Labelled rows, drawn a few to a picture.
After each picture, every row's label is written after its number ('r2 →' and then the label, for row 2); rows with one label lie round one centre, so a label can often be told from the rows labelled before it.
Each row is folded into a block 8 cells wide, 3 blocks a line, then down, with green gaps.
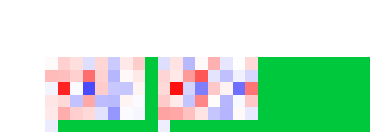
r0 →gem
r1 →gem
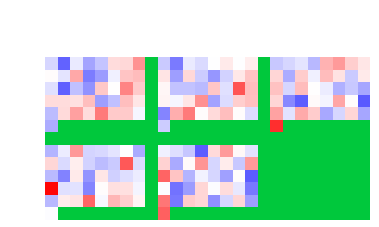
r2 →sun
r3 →sun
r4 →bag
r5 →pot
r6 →bag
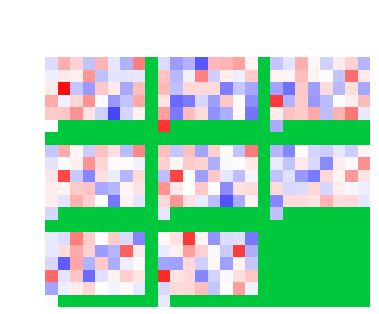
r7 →gem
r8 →bag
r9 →pot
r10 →gem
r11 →gem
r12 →sun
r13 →pot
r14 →pot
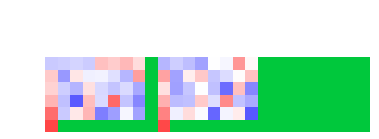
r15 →bag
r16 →bag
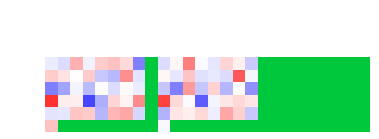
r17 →pot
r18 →pot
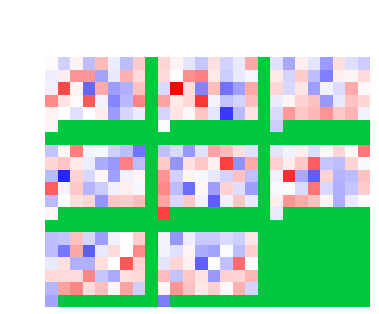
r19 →gem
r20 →gem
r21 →sun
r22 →pot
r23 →bag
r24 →gem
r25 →sun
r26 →sun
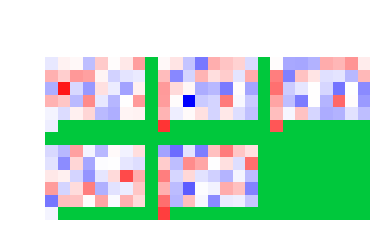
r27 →gem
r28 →bag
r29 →bag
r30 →sun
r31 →bag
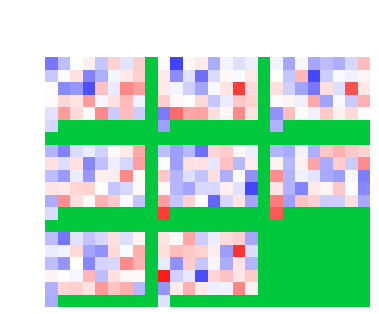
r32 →sun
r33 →sun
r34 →sun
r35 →sun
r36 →bag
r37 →bag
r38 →sun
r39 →pot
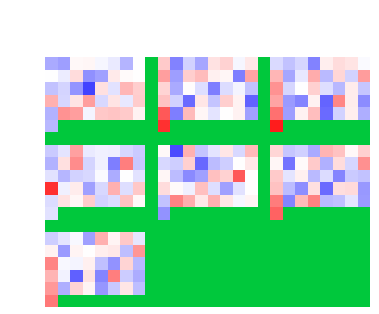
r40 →sun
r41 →bag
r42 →bag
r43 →pot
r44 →sun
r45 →bag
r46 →bag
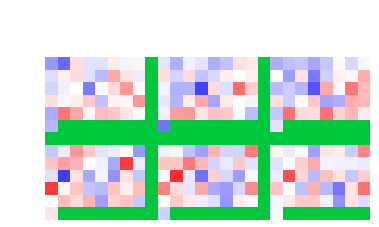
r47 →sun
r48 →sun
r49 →sun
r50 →pot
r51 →gem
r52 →gem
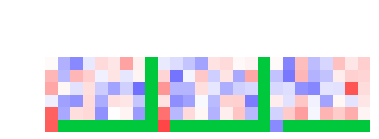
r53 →bag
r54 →bag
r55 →sun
